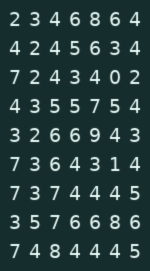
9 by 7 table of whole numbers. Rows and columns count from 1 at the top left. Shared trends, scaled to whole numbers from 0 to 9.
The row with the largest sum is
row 8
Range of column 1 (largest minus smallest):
5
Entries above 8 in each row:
0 0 0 0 1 0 0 0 0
